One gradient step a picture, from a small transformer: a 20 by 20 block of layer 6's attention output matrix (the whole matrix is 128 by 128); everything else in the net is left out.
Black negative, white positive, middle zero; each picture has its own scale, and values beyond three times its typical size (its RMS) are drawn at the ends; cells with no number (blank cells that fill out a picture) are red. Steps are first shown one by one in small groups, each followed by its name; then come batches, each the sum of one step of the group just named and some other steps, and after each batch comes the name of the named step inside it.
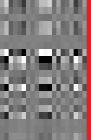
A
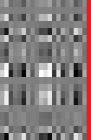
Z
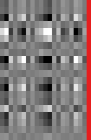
A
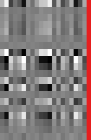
A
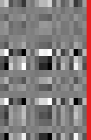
A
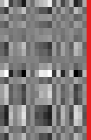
Z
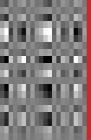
A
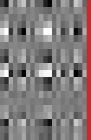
Z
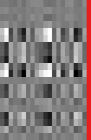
Z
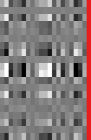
Z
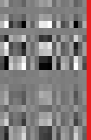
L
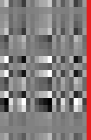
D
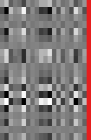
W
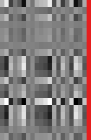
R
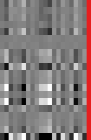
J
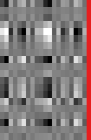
R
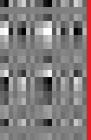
D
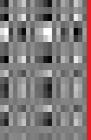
J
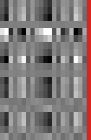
R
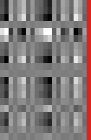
W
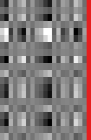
R
